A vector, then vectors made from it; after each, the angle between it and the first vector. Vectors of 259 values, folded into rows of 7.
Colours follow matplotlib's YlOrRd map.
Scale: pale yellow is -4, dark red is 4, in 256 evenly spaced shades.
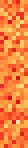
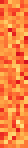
orthogonal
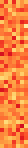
orthogonal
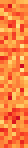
partly aligned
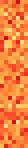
nearly parallel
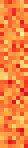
orthogonal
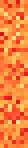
nearly parallel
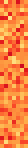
partly aligned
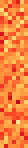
nearly parallel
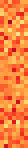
nearly parallel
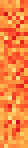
nearly opposite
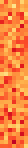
partly aligned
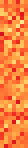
nearly parallel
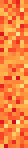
nearly parallel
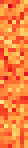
partly aligned
